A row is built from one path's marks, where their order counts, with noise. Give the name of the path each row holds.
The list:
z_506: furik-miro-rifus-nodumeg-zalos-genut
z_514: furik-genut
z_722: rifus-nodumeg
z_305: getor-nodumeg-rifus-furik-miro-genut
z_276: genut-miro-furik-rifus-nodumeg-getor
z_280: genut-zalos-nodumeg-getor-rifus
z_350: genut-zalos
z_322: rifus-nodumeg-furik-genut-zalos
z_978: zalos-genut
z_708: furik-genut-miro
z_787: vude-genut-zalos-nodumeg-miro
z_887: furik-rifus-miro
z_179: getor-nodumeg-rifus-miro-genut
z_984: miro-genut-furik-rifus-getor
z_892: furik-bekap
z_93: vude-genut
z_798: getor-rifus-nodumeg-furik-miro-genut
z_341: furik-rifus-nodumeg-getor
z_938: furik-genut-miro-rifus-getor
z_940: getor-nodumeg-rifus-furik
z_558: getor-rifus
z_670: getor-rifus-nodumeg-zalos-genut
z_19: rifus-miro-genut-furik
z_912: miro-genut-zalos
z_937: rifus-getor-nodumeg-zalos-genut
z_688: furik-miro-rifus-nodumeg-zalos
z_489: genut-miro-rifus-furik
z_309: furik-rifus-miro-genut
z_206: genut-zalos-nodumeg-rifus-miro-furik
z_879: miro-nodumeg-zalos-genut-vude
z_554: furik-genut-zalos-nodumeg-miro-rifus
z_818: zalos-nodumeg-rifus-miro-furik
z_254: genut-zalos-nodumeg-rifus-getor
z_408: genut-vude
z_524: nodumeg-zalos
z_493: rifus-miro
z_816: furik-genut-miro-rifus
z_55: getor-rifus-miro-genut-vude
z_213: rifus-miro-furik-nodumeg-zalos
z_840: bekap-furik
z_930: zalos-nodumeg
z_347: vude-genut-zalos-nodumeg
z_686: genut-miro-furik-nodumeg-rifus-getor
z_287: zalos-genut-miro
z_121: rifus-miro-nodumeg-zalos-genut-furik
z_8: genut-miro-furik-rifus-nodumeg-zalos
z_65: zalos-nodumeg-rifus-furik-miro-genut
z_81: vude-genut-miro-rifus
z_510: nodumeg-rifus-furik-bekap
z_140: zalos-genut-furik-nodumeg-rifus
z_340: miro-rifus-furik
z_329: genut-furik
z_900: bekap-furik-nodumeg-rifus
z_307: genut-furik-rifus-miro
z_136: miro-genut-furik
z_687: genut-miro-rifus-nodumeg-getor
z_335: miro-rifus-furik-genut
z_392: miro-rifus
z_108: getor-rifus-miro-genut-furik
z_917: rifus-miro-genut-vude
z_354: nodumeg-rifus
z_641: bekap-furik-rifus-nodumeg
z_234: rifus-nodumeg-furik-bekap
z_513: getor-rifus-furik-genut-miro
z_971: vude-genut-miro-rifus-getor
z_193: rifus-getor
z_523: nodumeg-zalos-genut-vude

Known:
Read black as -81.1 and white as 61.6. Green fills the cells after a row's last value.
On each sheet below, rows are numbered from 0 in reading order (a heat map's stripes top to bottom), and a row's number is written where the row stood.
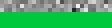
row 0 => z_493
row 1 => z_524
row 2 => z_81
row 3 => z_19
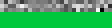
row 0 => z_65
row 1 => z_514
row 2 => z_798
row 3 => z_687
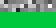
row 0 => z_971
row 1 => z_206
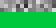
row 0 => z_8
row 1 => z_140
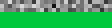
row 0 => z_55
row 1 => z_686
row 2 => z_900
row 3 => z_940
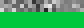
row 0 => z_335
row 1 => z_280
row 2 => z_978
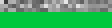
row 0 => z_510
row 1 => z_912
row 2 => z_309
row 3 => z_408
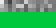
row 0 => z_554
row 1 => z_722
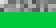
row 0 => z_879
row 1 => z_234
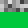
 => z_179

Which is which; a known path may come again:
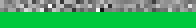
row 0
z_287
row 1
z_489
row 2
z_940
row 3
z_687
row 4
z_193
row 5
z_840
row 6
z_493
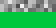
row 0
z_307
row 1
z_937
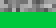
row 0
z_234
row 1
z_350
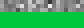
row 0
z_558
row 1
z_818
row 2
z_930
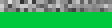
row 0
z_179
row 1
z_510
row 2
z_641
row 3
z_93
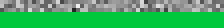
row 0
z_670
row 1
z_335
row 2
z_81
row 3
z_917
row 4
z_329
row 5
z_254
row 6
z_136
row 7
z_340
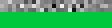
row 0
z_887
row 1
z_686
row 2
z_276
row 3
z_354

